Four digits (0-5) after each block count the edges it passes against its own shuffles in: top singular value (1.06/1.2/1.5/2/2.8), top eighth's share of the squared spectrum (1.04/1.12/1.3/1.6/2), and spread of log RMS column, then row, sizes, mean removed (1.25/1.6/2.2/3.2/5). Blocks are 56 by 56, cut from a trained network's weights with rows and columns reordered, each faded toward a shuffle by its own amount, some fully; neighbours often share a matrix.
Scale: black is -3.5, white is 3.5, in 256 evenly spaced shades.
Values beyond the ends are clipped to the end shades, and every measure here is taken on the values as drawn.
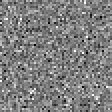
1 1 0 1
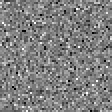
0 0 0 0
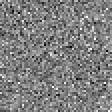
0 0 0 0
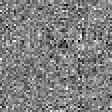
3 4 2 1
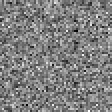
2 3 0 1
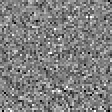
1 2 0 1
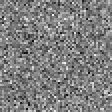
1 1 0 0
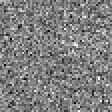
1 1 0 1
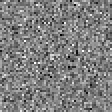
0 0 0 0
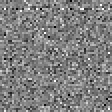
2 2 0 1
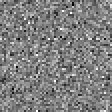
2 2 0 1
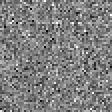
1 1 0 0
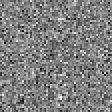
3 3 2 1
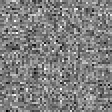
3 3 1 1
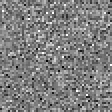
2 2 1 0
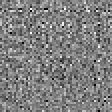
3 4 2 2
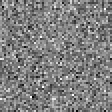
2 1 0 0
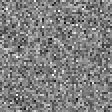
0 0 0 0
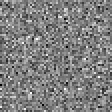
3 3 2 1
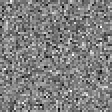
2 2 0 0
